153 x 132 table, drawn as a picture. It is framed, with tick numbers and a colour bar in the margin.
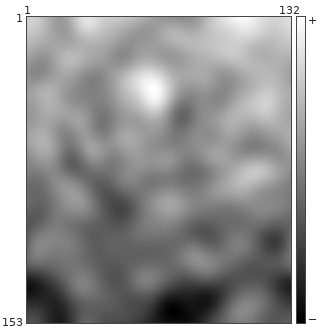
Odd rows or columns: none. Slope: up to the top. Lone odd cells: none. Ninth with the highest average: top right. Grain: smooth. Average level on the scale: 50%.
